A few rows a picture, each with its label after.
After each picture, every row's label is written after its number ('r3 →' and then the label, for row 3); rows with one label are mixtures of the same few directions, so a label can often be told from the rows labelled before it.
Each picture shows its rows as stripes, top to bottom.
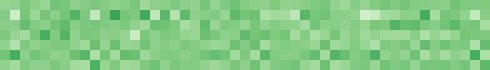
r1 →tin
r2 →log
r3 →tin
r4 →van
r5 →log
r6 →log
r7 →log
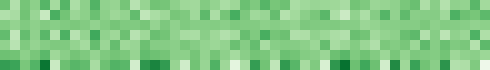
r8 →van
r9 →tin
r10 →log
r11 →van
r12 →log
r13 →tin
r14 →tin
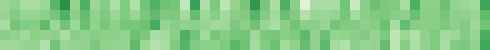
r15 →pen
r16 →pen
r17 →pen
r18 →tin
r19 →tin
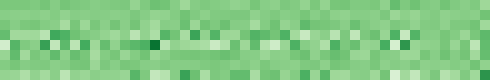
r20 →tin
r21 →tin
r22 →pen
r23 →pen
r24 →pen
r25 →van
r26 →log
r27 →tin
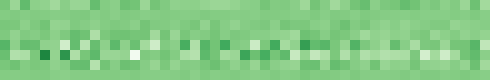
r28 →van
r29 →log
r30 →tin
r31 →log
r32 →pen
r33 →van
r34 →log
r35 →pen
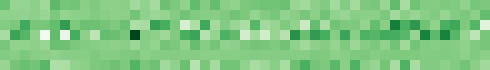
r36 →pen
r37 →tin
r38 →tin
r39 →van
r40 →pen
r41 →van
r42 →pen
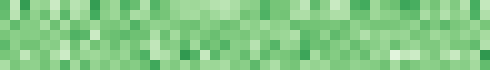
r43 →van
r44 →van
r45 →van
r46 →log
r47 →pen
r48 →tin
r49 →pen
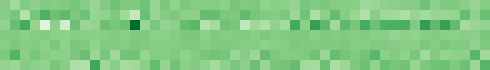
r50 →log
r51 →van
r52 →van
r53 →tin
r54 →van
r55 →log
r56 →log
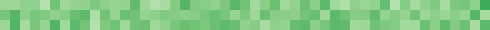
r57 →tin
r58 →log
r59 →van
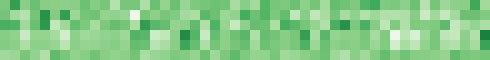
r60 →log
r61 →van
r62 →tin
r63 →tin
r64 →tin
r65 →tin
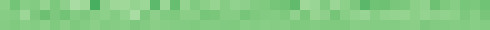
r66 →log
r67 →van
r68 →van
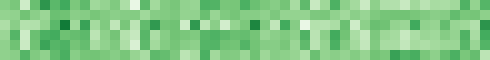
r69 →van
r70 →tin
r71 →pen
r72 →van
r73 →van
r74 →tin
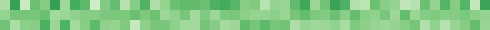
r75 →van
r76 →pen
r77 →van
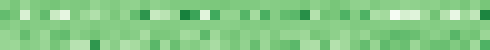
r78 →van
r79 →tin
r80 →van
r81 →tin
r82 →log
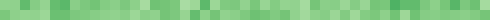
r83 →tin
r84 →pen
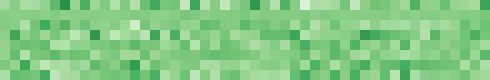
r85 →pen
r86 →tin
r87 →van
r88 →log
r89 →pen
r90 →van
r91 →van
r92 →pen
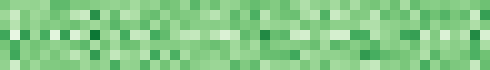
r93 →pen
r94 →log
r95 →log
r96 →van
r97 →log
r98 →log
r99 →log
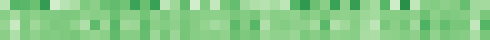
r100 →pen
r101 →log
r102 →log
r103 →log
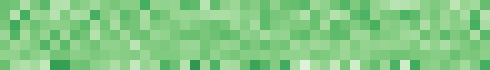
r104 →tin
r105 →van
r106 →log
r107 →van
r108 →van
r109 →tin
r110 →pen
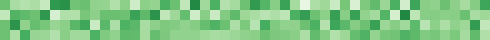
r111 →pen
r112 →pen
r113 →log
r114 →van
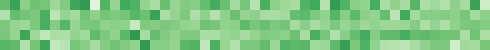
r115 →log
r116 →pen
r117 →van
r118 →van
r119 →tin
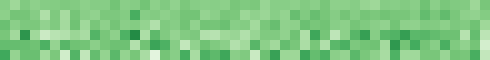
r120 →log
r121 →van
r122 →pen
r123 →van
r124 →tin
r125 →pen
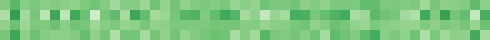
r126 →log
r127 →van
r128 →van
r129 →log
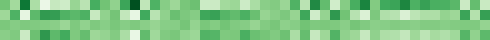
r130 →van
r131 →van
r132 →pen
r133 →van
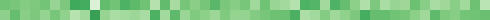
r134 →log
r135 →log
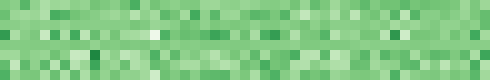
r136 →van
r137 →pen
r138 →tin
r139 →pen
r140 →log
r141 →log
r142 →van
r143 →pen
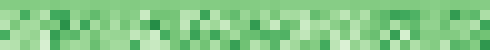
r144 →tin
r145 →tin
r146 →pen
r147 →pen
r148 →tin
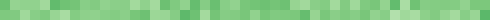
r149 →pen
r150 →tin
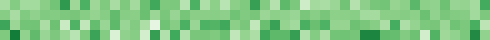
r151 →pen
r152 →log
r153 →pen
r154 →log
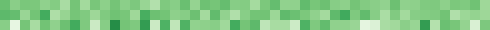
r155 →pen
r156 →tin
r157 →log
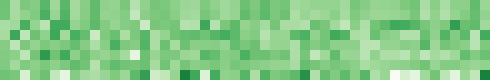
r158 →van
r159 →van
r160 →tin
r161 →van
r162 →log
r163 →van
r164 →log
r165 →tin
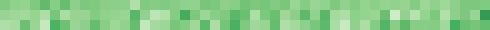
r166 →van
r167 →tin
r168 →tin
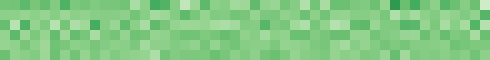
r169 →tin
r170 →tin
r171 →van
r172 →van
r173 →tin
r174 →pen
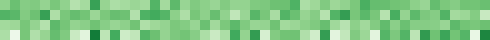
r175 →log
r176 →tin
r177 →tin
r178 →log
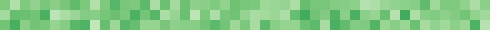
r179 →log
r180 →pen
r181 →log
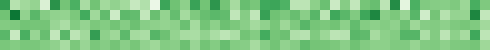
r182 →pen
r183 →log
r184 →pen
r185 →van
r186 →pen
